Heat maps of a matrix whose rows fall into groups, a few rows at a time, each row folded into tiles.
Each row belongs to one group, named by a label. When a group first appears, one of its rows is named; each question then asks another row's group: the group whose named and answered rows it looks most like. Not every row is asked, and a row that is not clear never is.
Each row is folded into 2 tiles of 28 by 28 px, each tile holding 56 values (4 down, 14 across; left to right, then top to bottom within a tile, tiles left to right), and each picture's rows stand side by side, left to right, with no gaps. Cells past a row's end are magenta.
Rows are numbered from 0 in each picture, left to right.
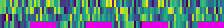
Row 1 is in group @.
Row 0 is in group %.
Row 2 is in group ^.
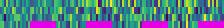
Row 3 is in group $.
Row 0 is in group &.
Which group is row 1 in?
@
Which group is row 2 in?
@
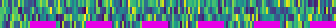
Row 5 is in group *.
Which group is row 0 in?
&
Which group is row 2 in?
$
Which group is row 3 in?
$
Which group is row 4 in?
@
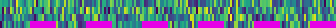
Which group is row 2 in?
*
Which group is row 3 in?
*
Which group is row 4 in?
&
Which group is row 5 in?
^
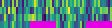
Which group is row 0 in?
^
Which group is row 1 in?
&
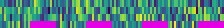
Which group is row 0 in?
^
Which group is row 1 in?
$
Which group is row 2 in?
@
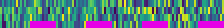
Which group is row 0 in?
^
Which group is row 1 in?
^
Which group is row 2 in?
*
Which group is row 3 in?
&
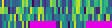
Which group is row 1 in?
$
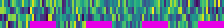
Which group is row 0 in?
@
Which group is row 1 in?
$
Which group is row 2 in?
&
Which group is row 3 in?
^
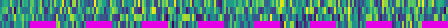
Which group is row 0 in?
@
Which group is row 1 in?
&
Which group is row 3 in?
&
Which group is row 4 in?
%
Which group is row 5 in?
%
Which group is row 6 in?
^
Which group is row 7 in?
$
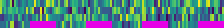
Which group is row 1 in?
@
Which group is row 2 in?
@
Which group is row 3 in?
$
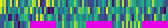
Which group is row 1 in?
*
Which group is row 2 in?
$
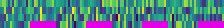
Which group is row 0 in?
%
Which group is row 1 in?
%
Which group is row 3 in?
&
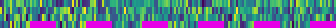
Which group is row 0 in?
$
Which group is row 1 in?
^
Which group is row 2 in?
%
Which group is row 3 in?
*
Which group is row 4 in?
%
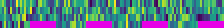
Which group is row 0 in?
$
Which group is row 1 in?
*
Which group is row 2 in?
@
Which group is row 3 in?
&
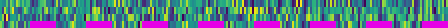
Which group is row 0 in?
&
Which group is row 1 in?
*
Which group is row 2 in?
&
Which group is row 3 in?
*
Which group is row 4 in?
*
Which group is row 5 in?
^
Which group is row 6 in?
^
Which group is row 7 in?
^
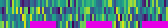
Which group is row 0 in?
*
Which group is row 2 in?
&
